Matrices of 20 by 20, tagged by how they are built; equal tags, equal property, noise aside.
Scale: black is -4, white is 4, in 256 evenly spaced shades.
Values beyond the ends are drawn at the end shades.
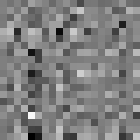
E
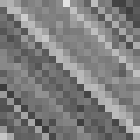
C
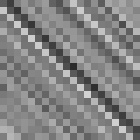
C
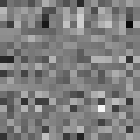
E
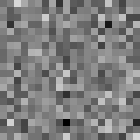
E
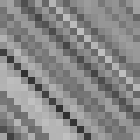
C
